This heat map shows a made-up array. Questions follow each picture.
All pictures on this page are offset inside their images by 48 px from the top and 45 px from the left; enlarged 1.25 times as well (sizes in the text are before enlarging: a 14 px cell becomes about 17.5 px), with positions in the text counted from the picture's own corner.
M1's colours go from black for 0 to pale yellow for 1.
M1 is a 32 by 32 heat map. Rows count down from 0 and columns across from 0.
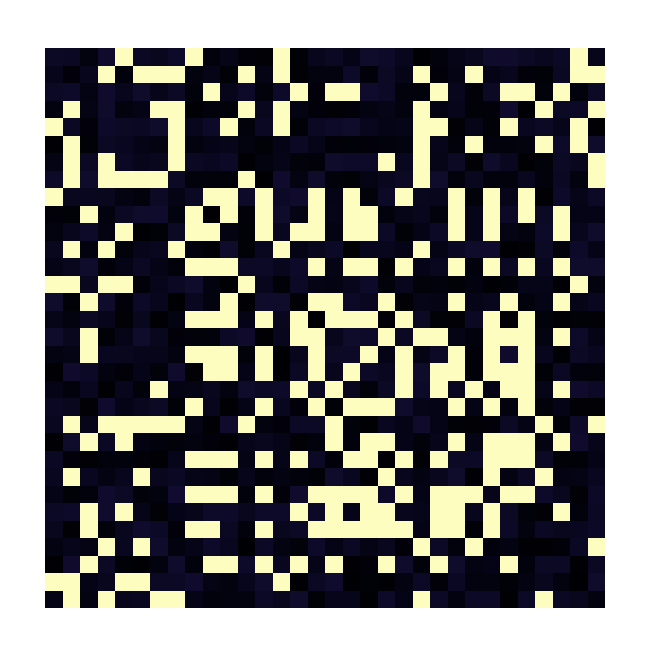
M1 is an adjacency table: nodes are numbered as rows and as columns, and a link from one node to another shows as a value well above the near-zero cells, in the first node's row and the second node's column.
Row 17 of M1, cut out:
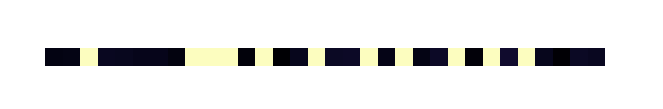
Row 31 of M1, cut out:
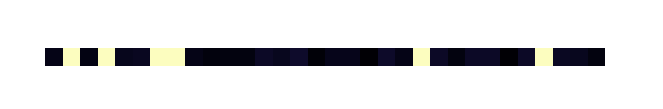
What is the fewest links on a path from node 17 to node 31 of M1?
4
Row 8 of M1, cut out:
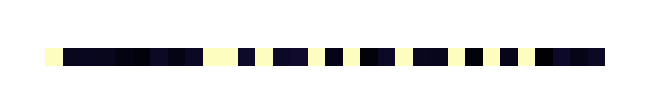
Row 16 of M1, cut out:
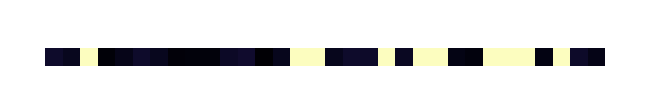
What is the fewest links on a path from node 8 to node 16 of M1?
2
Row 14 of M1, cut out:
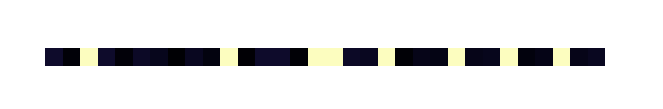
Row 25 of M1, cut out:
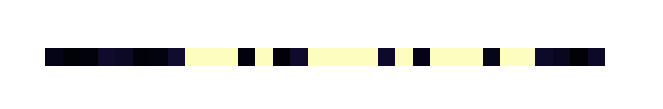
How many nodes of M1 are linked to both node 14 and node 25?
5
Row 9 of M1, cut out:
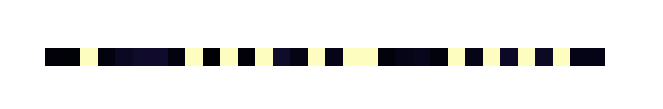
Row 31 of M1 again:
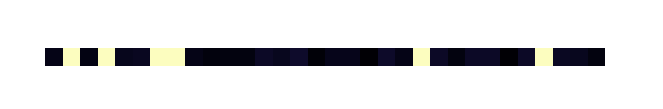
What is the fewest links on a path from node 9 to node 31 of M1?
4
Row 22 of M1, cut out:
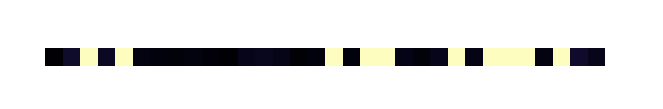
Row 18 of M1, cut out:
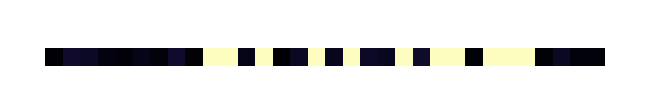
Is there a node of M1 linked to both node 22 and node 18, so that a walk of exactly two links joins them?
yes
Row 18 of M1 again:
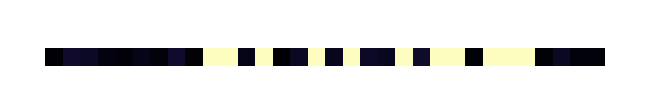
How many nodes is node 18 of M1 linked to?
11
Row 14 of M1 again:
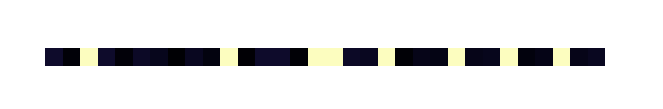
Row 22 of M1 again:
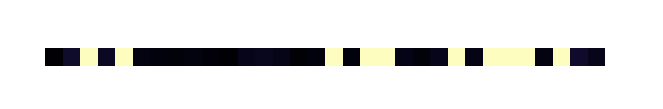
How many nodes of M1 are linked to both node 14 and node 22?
6
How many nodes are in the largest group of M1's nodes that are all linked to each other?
7
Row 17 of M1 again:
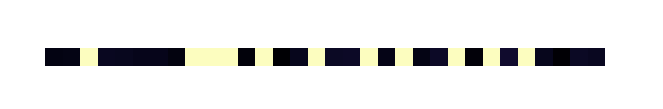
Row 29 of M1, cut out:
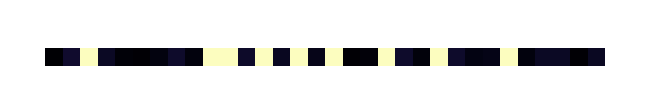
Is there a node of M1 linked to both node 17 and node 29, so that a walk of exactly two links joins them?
yes
